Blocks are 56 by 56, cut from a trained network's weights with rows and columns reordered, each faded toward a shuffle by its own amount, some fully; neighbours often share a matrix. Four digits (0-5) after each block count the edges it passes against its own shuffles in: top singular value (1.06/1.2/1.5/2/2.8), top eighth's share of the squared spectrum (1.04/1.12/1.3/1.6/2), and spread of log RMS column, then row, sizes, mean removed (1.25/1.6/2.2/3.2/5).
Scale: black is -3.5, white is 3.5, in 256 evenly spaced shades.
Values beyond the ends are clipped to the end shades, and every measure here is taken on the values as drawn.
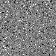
2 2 1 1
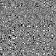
3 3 2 2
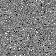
0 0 0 0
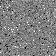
0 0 0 0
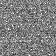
1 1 0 0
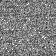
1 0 0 0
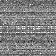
4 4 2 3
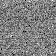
1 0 0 0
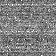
3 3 1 1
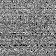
3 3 0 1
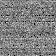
3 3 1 1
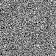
1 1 0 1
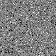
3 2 1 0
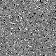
0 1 0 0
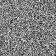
0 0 0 0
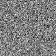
2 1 0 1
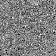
1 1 0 0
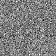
2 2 0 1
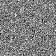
2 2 0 0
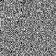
3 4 1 1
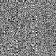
3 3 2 1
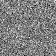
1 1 0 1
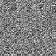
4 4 1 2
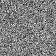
1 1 0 0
